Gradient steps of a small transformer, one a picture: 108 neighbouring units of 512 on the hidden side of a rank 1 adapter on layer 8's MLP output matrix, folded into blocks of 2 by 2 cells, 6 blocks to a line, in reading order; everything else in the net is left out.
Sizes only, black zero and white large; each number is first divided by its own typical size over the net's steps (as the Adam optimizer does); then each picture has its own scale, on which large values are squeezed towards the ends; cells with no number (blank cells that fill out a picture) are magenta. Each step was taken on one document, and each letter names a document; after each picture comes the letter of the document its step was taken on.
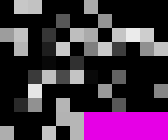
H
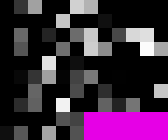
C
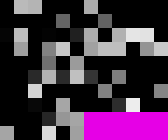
H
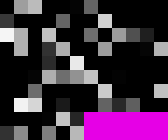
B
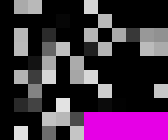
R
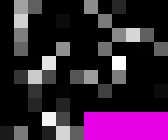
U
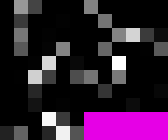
U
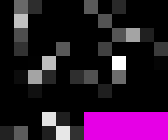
U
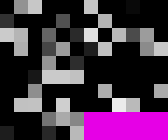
B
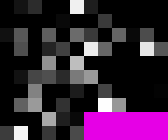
C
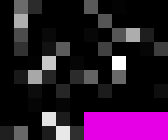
U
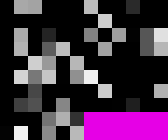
R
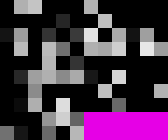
H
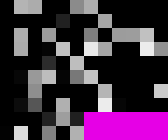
C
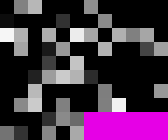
B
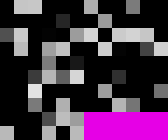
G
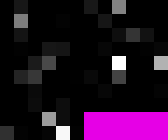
U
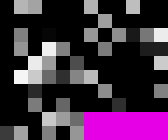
R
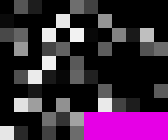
B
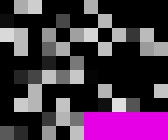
B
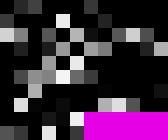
B
